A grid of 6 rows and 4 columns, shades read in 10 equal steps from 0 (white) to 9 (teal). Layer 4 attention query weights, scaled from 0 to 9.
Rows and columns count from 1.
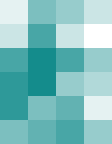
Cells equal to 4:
4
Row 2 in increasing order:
0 2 2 7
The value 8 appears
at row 4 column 1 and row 5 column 1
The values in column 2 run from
5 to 9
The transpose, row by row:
1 2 7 8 8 5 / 5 7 9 9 5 6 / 4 2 7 4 6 7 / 2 0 4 3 1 4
